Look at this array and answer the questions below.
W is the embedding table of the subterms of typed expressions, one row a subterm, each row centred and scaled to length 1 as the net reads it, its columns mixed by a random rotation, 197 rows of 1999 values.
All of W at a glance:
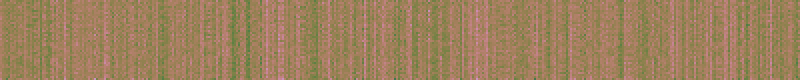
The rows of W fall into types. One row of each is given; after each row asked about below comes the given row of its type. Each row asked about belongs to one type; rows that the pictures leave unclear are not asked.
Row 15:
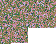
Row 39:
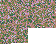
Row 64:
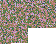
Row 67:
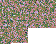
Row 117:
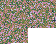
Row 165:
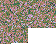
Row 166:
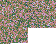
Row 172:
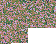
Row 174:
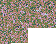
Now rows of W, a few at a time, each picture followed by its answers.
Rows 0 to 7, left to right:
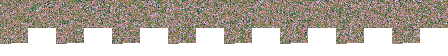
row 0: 174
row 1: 172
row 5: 67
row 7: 64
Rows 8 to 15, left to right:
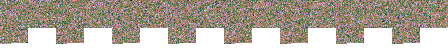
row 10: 15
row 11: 174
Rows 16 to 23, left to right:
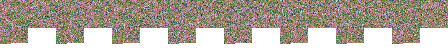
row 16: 165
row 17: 67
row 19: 174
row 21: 67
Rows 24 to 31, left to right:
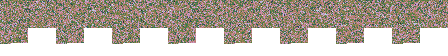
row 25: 174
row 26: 39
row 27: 166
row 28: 174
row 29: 174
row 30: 172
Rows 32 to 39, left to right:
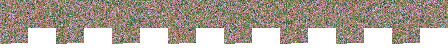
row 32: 117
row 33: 67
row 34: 166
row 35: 165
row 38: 174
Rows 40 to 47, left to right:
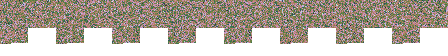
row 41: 39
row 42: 165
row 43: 67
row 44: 67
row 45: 67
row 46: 39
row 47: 172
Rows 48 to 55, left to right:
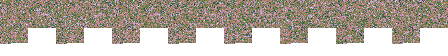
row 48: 174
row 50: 174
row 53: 165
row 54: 39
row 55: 64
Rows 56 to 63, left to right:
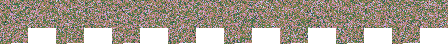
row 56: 117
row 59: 117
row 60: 166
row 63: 166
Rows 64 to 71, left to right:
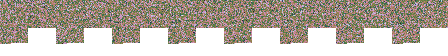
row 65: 117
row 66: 64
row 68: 166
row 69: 67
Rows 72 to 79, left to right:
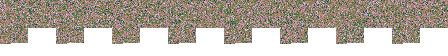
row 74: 15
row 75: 67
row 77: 15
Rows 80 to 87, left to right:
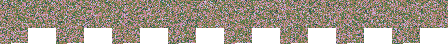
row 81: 117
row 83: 166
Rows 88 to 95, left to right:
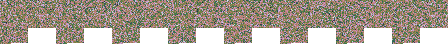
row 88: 64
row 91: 165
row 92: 172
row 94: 67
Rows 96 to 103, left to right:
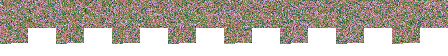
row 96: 39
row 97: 165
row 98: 174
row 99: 165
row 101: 67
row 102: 67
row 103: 166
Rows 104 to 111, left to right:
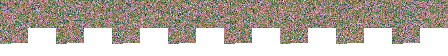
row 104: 174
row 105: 67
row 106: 174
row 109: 117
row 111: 67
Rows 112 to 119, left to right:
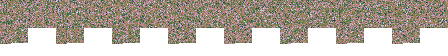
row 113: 67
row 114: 39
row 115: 39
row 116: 174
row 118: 64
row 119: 172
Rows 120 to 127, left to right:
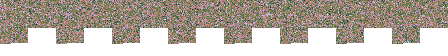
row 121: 117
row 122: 117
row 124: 174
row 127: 165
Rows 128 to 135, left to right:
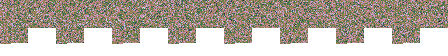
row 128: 165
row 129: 165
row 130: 165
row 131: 165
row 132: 15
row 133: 166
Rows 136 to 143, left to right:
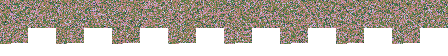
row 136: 117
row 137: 174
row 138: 166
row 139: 117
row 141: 172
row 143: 174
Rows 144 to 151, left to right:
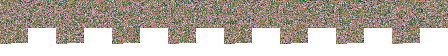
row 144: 39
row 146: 165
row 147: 64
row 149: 172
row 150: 172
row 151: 166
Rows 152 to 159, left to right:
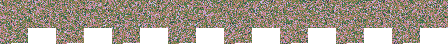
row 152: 39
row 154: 15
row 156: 15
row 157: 172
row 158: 172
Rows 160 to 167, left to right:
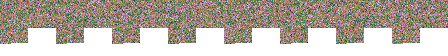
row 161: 39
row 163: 39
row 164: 117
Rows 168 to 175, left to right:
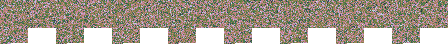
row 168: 117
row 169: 39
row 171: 67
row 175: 165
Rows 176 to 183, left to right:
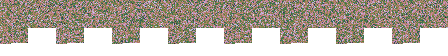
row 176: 165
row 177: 15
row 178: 166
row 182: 39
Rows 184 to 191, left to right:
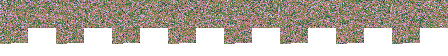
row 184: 64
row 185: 39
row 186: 165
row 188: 172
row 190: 172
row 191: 166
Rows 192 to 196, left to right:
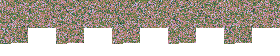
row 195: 15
